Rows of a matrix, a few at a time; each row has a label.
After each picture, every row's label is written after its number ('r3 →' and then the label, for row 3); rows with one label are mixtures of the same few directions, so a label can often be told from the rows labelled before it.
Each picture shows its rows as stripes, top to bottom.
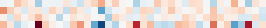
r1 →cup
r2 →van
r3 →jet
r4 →cup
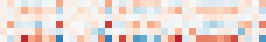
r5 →jet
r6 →jet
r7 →jet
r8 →jet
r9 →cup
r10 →jet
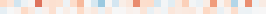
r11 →cup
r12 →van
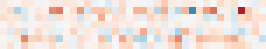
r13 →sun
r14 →cup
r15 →van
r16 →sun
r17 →jet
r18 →jet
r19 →jet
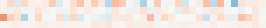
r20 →sun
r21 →jet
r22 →van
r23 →sun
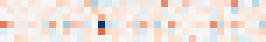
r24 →sun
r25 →sun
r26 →van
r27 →van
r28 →van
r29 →cup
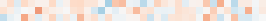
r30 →sun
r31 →cup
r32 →van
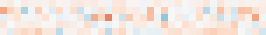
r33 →sun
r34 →van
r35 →sun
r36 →sun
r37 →jet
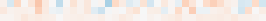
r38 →jet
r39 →cup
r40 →jet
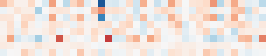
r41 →van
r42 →cup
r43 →van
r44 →jet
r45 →sun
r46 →jet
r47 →cup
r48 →van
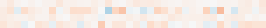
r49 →jet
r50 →sun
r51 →van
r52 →van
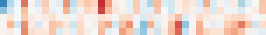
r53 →van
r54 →van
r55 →jet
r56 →jet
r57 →jet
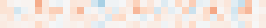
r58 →cup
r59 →cup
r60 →sun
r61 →cup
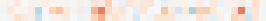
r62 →sun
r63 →cup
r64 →cup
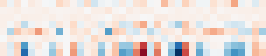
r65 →sun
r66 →sun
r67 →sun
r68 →jet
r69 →jet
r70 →sun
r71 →jet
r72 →jet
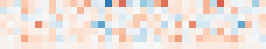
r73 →sun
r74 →van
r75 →jet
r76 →cup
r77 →sun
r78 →jet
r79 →jet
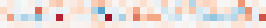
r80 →cup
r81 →cup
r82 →jet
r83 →cup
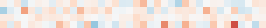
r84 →jet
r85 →van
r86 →cup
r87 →sun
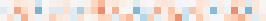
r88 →cup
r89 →cup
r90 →jet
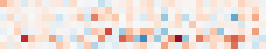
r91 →van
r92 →sun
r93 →sun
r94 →cup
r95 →sun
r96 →jet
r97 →sun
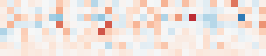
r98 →sun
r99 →jet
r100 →cup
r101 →jet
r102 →van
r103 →van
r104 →sun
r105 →jet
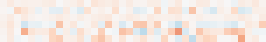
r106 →sun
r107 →cup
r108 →jet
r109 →jet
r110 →jet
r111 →cup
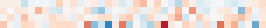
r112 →jet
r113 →cup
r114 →jet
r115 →sun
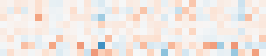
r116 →cup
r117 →jet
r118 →cup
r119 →van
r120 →cup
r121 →jet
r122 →van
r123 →sun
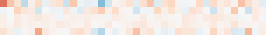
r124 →van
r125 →cup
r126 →jet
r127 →sun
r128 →cup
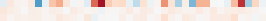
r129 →cup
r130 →van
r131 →sun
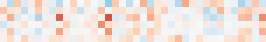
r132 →jet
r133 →van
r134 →jet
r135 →van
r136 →jet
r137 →jet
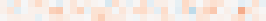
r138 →jet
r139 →cup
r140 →cup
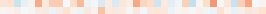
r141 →cup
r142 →van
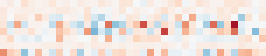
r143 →jet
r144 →sun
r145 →cup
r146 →sun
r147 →sun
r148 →jet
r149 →cup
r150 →van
